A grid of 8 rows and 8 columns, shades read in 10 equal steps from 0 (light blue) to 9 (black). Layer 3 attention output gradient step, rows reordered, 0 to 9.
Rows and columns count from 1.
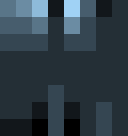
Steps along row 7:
same up down up down down up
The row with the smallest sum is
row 1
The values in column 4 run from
6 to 8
